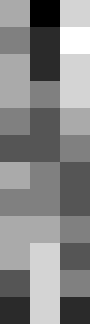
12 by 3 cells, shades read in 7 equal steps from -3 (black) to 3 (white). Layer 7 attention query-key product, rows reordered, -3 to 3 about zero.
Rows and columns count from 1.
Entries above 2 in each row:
0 1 0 0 0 0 0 0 0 0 0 0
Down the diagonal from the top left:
1 -2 2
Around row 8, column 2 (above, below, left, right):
0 1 0 -1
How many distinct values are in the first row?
3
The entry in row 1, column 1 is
1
